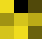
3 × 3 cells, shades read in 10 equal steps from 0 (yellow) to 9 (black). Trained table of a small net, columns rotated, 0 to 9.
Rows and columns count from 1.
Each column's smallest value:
0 0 2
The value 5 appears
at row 3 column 3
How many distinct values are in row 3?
3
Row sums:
15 6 6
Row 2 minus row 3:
2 1 -3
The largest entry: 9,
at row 1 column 2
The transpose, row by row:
0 3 1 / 9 1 0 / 6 2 5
